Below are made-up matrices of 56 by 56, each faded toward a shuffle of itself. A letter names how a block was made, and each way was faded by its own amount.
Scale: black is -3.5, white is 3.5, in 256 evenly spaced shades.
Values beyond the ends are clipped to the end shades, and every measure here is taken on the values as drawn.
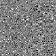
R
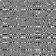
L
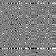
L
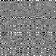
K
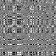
L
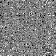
R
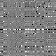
L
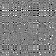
L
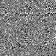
R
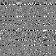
K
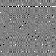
L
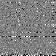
K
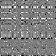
L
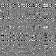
K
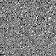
R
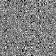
R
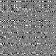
K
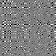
L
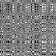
L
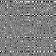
L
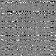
K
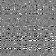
K
